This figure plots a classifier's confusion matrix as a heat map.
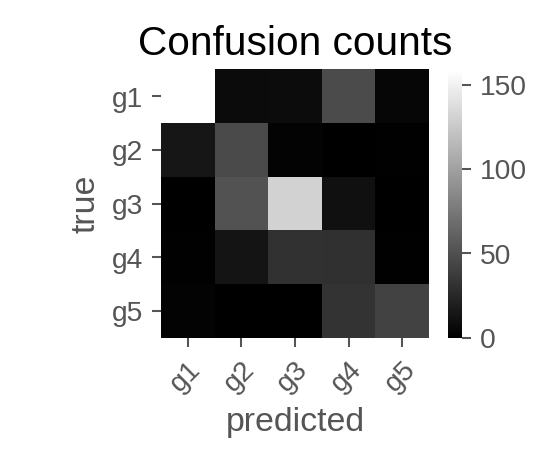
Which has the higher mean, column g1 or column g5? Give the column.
g1
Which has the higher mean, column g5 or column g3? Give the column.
g3
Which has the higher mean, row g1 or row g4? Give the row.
g1
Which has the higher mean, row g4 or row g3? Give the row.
g3
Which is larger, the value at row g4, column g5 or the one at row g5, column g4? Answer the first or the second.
the second
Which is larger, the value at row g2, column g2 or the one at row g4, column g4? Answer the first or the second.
the first
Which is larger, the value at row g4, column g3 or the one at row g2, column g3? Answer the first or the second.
the first
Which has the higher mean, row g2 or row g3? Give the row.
g3
